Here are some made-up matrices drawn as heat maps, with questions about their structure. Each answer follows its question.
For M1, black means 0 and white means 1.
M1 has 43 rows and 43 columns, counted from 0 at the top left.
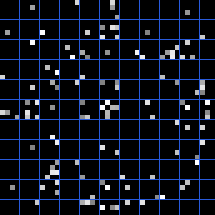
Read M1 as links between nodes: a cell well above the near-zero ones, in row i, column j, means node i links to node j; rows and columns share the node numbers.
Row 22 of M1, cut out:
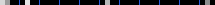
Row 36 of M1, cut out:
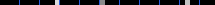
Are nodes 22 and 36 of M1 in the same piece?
yes
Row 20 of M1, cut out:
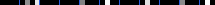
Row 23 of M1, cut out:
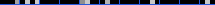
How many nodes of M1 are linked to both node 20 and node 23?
5
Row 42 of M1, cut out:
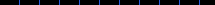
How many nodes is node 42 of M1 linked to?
0
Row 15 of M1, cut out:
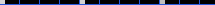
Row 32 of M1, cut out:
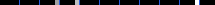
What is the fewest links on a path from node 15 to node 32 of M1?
1
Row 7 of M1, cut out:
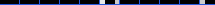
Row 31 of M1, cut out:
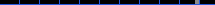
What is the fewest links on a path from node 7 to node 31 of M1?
4
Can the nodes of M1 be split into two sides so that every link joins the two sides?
yes
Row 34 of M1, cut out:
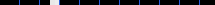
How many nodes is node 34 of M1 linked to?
2
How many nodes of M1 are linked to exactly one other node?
9
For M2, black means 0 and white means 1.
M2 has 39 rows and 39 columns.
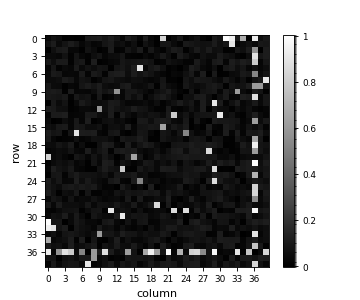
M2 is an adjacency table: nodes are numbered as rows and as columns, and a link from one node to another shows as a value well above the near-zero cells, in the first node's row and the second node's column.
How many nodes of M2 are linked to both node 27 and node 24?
0
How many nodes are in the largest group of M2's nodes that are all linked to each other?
2
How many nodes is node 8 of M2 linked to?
2
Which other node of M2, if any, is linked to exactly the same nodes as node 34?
node 31
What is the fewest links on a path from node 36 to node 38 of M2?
1
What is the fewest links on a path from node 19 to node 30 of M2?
5
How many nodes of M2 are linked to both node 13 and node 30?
0
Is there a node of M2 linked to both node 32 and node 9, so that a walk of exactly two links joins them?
no
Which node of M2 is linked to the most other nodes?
node 36
